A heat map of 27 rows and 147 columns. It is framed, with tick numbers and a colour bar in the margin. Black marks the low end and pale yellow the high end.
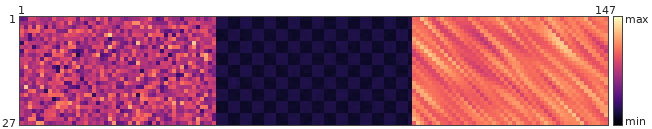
It is made of 1 by 3 panels. Panel 1,1: middling, fine-grained, strong in contrast. Panel 1,2: very low, checkered, faint in contrast. Panel 1,3: high, slanting down to the right.
